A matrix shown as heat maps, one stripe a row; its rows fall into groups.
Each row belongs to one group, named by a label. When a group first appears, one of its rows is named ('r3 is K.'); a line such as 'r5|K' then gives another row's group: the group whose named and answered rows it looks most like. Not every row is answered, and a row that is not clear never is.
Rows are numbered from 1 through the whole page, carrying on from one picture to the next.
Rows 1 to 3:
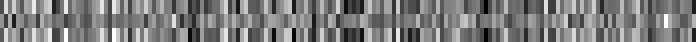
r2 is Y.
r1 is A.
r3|A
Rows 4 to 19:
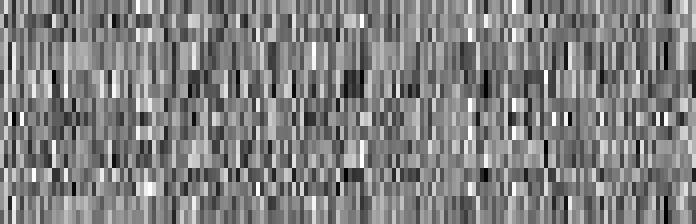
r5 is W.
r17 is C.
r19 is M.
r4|C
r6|C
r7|M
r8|M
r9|A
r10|A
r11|C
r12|Y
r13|C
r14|W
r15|W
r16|A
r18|M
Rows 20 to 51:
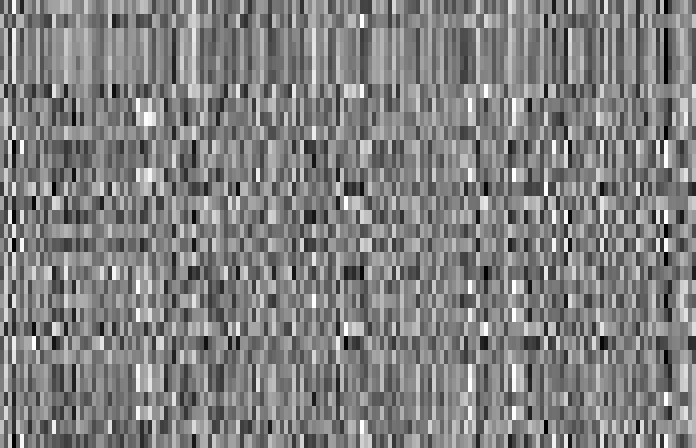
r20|M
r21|W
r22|M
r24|M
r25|M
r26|W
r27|C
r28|C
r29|M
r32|C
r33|A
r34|W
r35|Y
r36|M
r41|M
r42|C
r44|A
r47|C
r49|C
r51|Y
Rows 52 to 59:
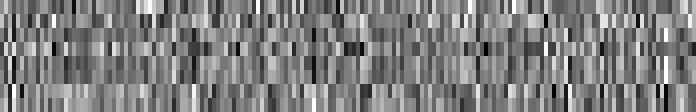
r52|C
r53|W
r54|Y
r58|M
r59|M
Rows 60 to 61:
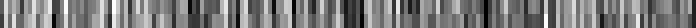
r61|A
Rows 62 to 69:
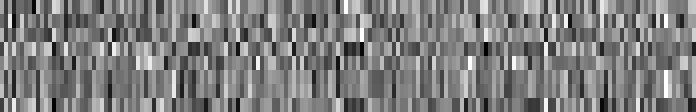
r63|Y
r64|W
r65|A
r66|C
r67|Y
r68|Y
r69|A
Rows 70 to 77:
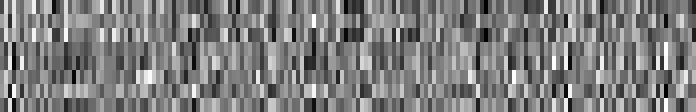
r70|A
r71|M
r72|A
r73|Y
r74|Y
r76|M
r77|Y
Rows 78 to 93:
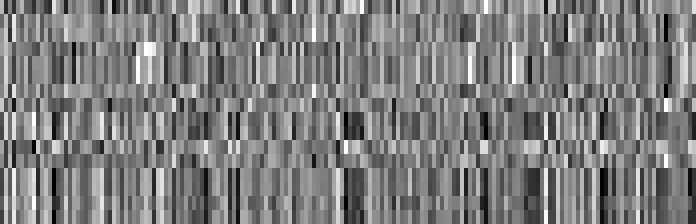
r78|W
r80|M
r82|C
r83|C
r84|M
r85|Y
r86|A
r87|A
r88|W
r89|Y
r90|A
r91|A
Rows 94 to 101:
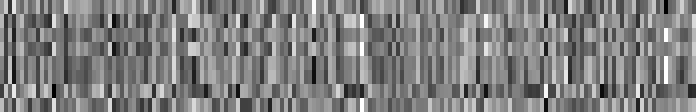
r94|M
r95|W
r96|Y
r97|W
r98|Y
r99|Y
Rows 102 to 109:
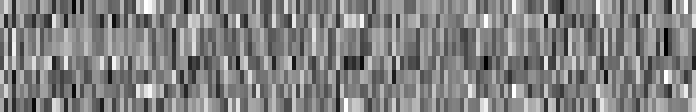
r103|W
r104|M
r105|M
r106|A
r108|C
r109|W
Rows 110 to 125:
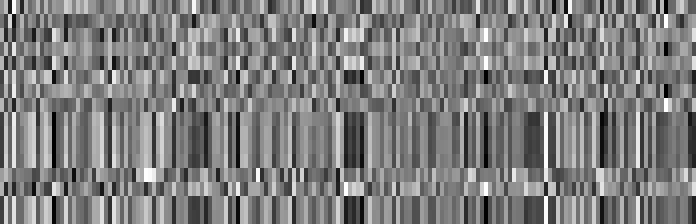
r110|M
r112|W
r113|M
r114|W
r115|A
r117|Y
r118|A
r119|A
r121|A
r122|C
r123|W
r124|A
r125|A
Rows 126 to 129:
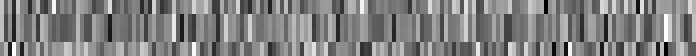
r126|W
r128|Y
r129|M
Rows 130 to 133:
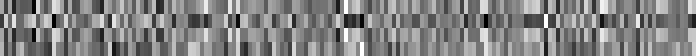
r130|W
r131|A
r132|W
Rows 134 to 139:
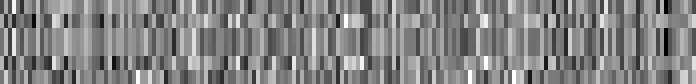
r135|W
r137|M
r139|C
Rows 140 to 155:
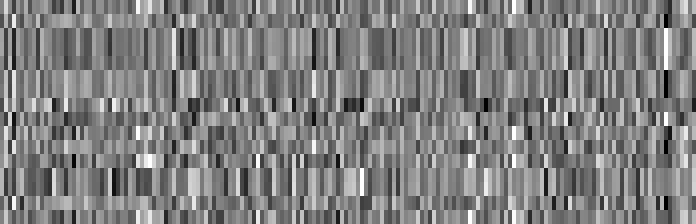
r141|M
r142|Y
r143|Y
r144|Y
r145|M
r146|M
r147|A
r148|Y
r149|C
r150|M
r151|C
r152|W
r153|W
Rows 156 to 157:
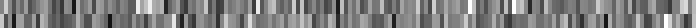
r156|C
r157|Y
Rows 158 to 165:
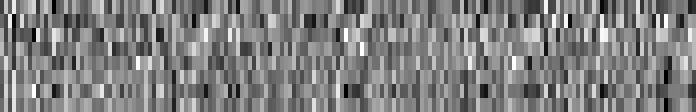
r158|A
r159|Y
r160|W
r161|W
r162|C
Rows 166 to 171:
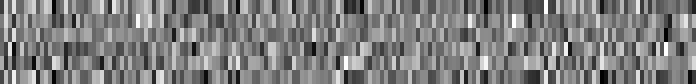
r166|A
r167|C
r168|M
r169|Y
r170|W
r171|A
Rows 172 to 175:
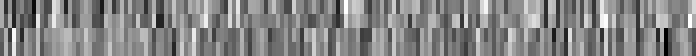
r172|W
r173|W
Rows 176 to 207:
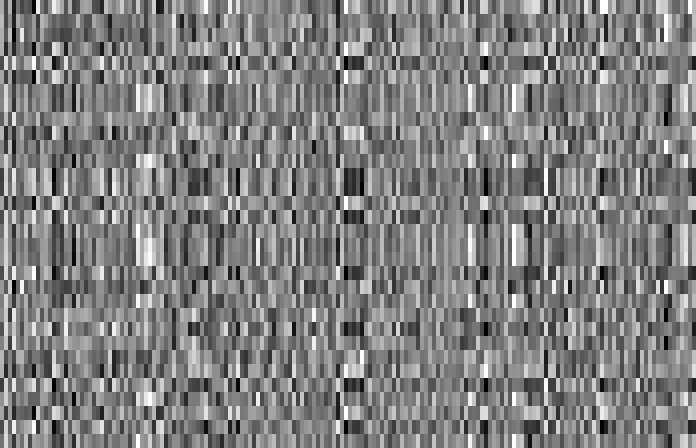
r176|W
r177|Y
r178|Y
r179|W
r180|A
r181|W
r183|C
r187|C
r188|A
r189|A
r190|W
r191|A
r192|C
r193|C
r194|C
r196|Y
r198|M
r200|M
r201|W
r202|W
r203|A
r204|C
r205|W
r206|A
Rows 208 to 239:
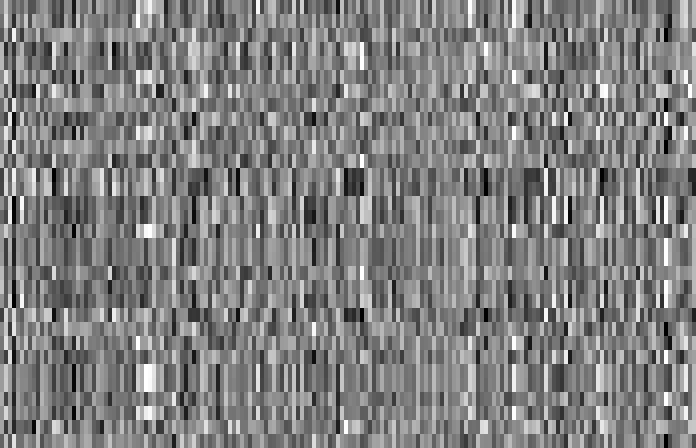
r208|C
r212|W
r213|C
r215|M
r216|Y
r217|C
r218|M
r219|W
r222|Y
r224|C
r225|Y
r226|Y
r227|W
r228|Y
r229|Y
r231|M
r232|C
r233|Y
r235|C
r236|Y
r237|C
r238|W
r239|M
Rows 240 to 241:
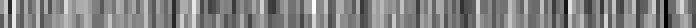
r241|M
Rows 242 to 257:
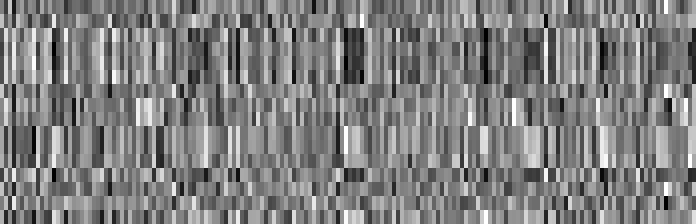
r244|A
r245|A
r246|A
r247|A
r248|Y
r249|C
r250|C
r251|W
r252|W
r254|A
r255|Y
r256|M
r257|W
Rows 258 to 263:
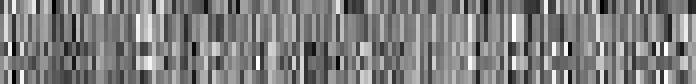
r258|A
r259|C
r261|Y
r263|Y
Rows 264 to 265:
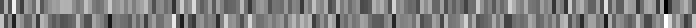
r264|M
